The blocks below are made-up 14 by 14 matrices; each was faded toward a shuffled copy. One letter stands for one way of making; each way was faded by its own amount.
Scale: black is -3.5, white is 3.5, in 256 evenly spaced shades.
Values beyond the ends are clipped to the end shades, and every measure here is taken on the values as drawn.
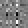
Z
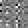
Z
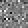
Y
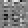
Z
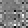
Z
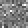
Y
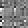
Z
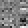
Z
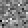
Y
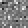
Y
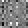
Z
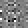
Z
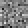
Y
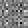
Z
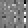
Z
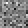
Y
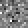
Y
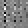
Z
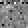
Y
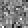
Y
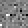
Y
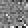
Y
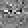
Y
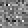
Y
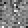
Y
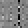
Z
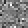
Y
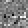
Y
